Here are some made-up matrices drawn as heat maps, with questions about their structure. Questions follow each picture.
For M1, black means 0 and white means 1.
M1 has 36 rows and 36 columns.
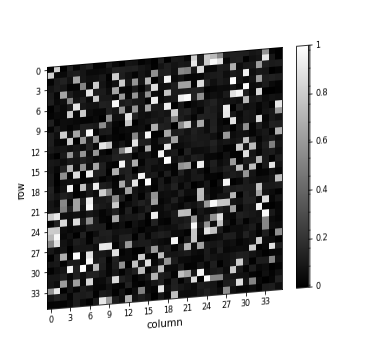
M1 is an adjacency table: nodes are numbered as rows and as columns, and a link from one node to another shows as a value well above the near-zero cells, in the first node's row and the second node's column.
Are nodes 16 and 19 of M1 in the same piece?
no
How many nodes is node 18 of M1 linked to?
7
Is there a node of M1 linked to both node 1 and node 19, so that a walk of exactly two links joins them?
no
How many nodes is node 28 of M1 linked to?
8
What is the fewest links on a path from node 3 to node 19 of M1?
3
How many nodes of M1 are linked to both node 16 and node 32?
8
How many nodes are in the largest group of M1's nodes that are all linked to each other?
8
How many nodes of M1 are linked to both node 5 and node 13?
6
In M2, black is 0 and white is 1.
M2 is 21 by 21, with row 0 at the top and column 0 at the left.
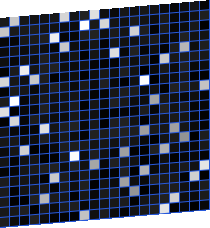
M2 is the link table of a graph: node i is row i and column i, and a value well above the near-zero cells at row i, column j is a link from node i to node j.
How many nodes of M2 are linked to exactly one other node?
6
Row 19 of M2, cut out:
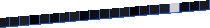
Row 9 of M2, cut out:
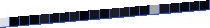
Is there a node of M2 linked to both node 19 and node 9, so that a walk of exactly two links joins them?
no
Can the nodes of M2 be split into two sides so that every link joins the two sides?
yes
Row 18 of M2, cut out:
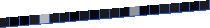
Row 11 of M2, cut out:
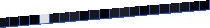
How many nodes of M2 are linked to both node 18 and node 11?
1
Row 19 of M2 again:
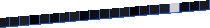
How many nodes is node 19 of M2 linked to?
1
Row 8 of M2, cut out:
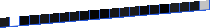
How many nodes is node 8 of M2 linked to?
2
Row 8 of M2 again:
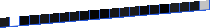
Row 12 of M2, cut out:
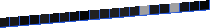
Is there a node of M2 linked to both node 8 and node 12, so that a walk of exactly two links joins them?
no
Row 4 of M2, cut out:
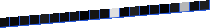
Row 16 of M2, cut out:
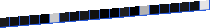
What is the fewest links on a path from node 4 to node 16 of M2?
5
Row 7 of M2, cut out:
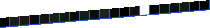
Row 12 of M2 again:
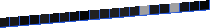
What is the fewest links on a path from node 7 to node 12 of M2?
2
